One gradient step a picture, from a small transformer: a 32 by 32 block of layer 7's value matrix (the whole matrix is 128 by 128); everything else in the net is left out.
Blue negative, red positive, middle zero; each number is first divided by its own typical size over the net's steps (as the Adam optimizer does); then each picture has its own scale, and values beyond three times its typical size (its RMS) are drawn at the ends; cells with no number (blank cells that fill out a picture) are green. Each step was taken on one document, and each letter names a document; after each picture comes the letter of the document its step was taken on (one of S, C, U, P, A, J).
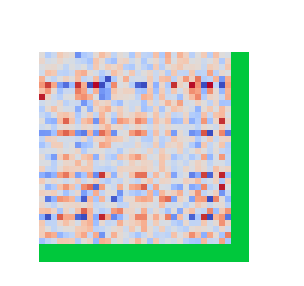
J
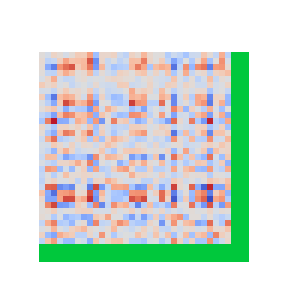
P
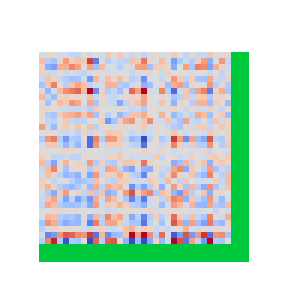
P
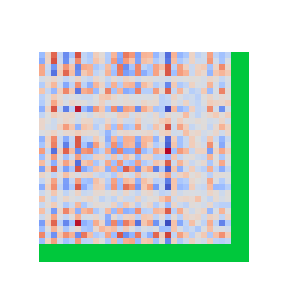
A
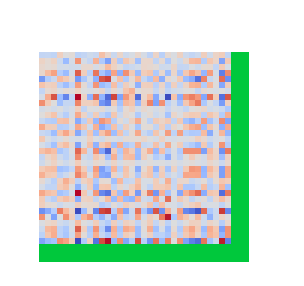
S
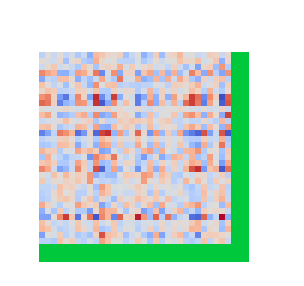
S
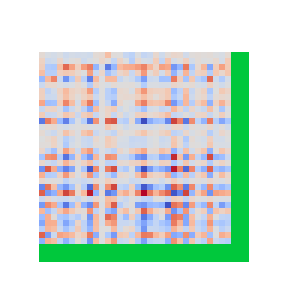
P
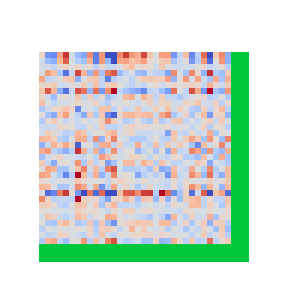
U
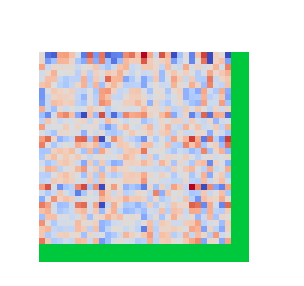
J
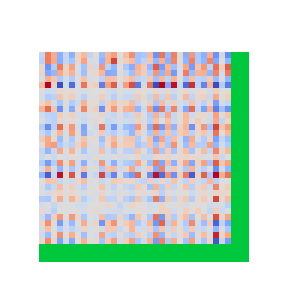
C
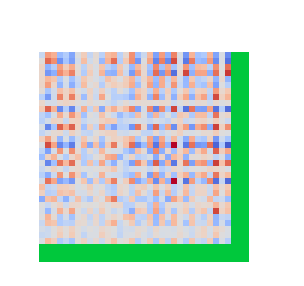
C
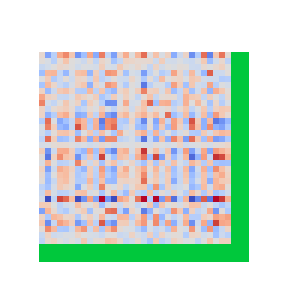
J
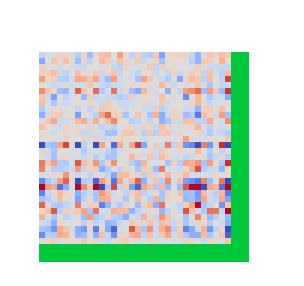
U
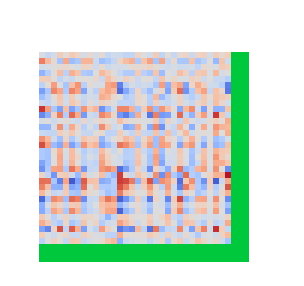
C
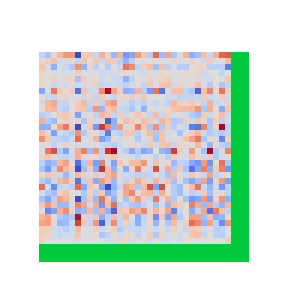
U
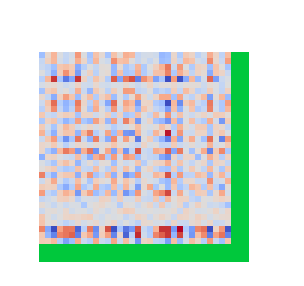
A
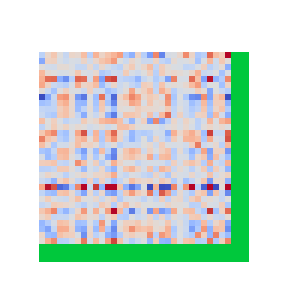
U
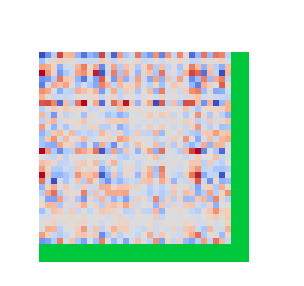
S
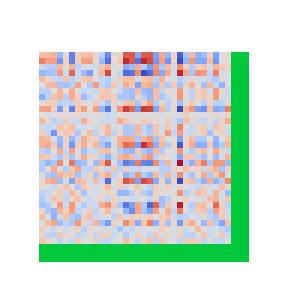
C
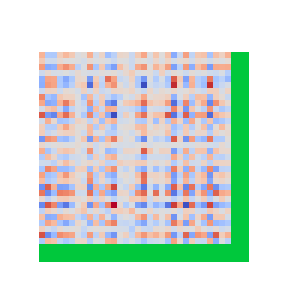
P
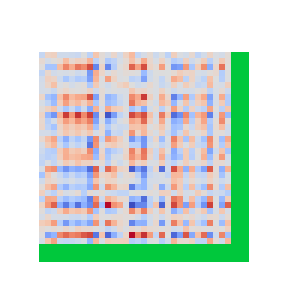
P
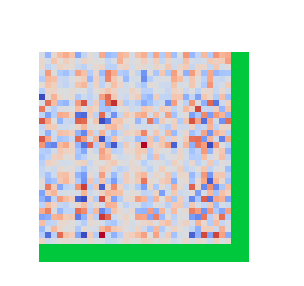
J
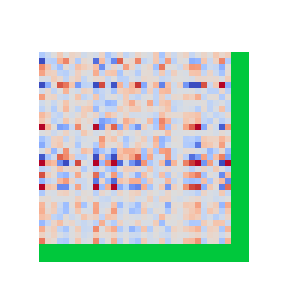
U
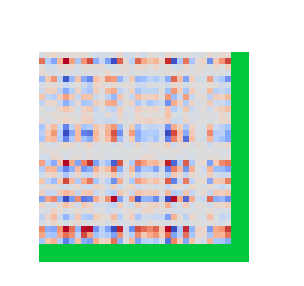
A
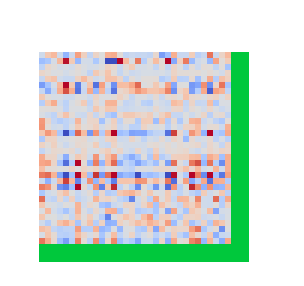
U
